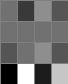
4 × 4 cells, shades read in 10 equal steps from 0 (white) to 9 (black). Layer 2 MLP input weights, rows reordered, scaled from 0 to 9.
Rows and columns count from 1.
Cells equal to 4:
2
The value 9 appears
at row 4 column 1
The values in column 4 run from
2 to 6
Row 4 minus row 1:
4 -7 4 -4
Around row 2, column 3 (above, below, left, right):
4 4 5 5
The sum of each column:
25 17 21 19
